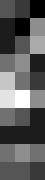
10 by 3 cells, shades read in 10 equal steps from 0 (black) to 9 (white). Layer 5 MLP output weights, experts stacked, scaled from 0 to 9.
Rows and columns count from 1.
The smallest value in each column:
1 0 0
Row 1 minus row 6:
-5 -7 -5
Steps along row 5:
down down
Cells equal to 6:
1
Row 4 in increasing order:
1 4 5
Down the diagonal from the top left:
3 0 6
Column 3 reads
0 5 6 1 2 5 1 1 4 2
